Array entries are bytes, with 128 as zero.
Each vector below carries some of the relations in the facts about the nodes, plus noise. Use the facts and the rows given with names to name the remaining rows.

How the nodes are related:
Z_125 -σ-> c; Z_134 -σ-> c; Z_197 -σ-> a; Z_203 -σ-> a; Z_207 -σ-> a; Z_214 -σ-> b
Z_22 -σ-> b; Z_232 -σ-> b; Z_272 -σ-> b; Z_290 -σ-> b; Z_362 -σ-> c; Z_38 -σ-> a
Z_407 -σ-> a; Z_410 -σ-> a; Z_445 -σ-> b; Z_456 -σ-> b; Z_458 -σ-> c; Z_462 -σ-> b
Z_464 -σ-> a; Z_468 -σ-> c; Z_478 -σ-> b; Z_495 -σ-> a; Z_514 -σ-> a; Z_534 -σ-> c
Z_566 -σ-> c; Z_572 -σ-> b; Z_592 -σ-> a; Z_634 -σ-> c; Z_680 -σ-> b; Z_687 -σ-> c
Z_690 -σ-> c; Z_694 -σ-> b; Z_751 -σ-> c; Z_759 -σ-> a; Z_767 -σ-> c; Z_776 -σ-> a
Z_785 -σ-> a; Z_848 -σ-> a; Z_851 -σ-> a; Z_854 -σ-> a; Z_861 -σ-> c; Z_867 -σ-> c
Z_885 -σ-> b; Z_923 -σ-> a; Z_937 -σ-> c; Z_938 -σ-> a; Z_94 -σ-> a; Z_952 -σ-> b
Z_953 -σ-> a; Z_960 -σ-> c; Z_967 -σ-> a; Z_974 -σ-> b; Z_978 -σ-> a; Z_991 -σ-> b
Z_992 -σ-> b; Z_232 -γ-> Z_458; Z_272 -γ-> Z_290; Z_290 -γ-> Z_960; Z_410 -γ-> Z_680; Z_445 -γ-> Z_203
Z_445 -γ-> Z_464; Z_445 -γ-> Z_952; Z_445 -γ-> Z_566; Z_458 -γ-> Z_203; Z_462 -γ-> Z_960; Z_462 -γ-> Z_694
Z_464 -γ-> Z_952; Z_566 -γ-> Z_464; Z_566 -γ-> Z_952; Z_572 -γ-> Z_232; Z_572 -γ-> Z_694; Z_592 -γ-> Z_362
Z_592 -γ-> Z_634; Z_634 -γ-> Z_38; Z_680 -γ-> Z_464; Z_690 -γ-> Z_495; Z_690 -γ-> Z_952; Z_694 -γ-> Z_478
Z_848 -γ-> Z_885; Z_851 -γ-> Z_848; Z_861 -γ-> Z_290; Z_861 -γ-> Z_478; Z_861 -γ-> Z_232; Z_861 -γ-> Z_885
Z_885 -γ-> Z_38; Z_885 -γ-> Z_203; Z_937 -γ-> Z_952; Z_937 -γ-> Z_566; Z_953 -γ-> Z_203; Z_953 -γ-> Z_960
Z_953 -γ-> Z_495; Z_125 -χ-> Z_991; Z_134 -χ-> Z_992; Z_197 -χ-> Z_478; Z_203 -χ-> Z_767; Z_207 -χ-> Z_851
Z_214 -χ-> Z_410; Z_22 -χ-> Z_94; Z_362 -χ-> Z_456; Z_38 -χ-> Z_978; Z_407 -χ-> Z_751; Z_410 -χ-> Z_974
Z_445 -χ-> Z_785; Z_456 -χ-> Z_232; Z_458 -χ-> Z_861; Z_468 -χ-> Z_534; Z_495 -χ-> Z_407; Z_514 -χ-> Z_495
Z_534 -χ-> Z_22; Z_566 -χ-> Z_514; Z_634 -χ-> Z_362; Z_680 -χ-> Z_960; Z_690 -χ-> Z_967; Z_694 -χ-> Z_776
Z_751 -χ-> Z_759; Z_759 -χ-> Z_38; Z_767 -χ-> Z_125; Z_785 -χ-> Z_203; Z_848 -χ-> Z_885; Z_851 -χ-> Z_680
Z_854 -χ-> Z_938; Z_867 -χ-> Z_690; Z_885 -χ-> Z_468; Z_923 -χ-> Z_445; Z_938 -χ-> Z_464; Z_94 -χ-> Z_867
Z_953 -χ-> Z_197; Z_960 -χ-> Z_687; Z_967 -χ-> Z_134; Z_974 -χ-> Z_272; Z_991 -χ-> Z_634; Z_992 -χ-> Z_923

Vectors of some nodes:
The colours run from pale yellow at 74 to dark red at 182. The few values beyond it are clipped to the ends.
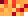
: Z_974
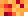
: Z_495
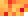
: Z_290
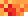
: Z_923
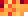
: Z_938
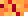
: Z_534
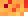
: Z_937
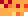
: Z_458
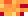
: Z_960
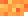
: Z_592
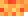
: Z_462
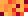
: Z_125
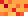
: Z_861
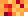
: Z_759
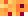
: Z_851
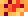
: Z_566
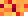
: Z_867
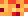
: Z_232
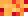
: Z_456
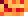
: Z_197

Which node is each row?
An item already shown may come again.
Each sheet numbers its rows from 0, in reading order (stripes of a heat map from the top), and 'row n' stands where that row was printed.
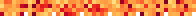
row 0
Z_960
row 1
Z_566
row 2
Z_785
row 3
Z_967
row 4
Z_445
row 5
Z_362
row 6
Z_445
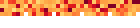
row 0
Z_232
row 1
Z_848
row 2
Z_134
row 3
Z_410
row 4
Z_464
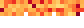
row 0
Z_694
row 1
Z_478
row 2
Z_680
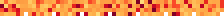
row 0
Z_94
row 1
Z_290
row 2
Z_687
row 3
Z_960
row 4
Z_362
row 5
Z_690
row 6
Z_38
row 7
Z_937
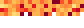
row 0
Z_680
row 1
Z_362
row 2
Z_272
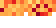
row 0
Z_694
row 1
Z_203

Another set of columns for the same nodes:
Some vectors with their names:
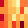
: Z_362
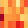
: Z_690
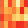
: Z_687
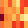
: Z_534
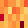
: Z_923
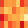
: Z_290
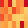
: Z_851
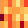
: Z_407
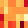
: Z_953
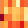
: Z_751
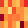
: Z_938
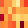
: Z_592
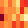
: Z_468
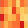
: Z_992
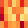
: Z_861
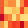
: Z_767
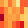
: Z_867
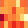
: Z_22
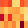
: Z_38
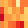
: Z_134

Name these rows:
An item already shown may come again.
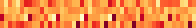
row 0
Z_937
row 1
Z_885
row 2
Z_197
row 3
Z_953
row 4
Z_464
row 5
Z_134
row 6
Z_38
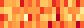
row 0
Z_272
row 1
Z_207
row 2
Z_861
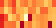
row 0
Z_478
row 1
Z_967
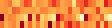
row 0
Z_94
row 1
Z_776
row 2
Z_22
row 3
Z_885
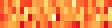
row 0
Z_960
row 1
Z_952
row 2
Z_134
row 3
Z_960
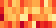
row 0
Z_458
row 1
Z_445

